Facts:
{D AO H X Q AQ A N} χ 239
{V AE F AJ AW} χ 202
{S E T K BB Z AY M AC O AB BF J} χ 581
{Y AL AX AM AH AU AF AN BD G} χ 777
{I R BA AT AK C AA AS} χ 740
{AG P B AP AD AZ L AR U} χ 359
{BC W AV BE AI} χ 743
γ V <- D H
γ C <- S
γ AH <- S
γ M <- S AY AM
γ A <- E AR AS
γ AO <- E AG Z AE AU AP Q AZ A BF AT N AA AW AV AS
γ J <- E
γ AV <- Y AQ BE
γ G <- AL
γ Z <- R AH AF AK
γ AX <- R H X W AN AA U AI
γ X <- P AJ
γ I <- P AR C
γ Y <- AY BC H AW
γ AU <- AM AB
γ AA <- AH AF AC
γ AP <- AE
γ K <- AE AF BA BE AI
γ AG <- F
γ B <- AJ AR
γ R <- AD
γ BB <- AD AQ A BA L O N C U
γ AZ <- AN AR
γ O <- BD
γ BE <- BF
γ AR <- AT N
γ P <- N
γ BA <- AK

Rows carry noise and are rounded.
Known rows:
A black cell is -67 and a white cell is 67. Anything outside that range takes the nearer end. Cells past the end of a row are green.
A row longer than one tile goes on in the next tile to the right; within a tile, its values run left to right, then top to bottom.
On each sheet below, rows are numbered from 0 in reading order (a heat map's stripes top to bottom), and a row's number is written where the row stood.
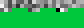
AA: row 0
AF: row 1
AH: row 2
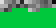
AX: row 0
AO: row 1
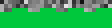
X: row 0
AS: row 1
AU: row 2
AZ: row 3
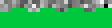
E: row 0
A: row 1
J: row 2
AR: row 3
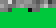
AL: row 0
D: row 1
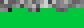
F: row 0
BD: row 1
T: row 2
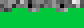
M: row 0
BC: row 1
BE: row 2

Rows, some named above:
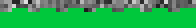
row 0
R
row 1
AJ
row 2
H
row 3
V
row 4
S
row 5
X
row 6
H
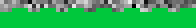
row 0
E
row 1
P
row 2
C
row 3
AX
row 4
AR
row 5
AV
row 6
AW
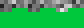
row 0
AY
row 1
AY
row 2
Z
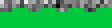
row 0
AN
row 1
AI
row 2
BC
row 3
M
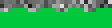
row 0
AW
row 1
AW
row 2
U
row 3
X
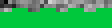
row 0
Y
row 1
S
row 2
AK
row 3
N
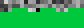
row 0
K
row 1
AG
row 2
AQ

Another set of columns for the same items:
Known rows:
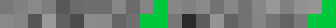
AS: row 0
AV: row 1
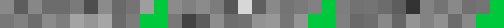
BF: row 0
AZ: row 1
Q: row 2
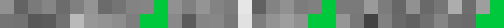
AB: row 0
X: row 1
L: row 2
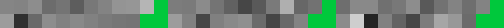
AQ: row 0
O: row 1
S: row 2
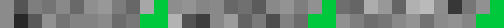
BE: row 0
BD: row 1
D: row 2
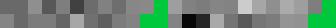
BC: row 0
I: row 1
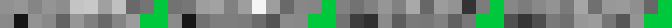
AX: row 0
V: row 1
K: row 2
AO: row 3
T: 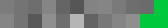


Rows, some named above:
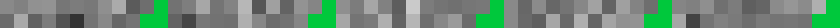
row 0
Z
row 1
Y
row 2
AJ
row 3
P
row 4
AQ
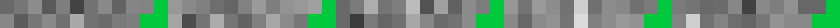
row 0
BC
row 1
N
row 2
Y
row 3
X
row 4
AH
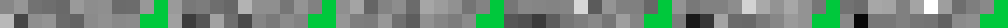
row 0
AN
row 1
AR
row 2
AA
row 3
M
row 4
I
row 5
V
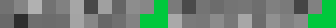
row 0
Y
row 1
AI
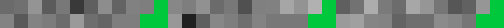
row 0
BC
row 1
AQ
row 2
H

